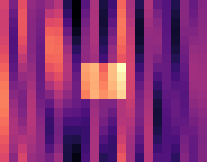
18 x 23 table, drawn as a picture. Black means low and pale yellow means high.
Grain: streaks running down. Odd patch: higher, in the centre. Ninth with the highest average: centre.
